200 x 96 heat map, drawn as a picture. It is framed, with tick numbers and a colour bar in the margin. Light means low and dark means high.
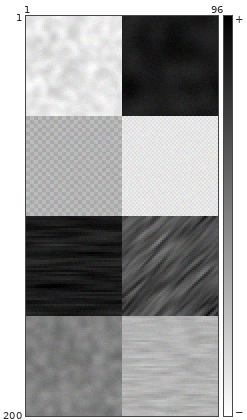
The table splits into 4 rows of 2 panels. Panel 1,1: very low, blotchy, faint in contrast. Panel 1,2: very high, smooth, faint in contrast. Panel 2,1: low, checkered, faint in contrast. Panel 2,2: very low, checkered, faint in contrast. Panel 3,1: very high, streaked across, faint in contrast. Panel 3,2: high, slanting up to the right. Panel 4,1: middling, blotchy, faint in contrast. Panel 4,2: low, streaked across, faint in contrast.
